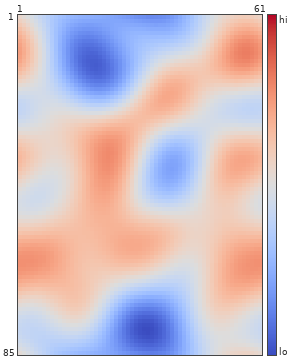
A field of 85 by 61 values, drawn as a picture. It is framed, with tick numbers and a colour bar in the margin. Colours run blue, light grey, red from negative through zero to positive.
Grain: smooth. Odd rows or columns: none. Lone odd cells: none. Stripes: none. Average level on the scale: 50%.
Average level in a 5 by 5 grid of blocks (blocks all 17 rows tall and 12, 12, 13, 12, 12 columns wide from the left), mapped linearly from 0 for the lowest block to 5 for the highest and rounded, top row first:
30135 | 33433 | 35324 | 55445 | 33024
